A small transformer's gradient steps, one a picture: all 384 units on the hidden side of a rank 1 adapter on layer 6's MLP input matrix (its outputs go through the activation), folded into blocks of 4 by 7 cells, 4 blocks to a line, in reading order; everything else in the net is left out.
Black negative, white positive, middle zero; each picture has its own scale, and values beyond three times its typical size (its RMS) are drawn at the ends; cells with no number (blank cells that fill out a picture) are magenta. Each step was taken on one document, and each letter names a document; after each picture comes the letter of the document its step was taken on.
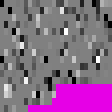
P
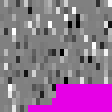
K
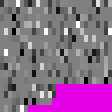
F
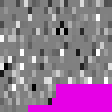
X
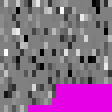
K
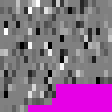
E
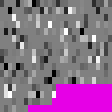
P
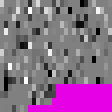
E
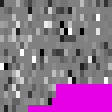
X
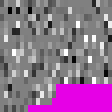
F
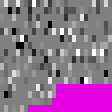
F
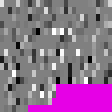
X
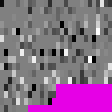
X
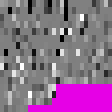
K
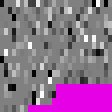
F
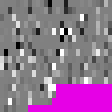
X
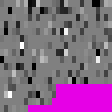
P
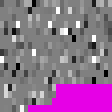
P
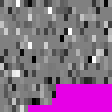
K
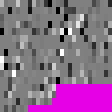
K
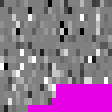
X
